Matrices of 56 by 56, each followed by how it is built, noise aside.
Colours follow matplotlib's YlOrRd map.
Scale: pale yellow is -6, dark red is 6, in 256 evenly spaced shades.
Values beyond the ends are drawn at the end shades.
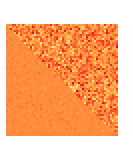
upper triangular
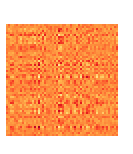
low rank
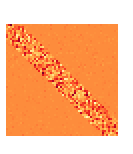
banded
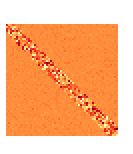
banded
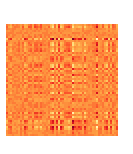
low rank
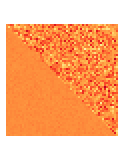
upper triangular
